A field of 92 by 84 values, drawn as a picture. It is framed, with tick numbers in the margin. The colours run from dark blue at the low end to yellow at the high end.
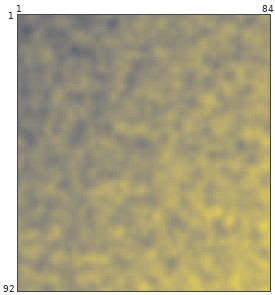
The top left is the ninth with the lowest average. The texture is blotchy. The halves do not mirror each other. No regular stripes run through it. There is an overall slope up to the bottom right. The ninth with the highest average is the bottom right.
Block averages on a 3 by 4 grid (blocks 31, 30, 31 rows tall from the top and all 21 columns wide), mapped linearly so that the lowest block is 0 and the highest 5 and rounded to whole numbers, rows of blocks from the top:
0 1 2 3
1 2 3 4
2 3 4 5
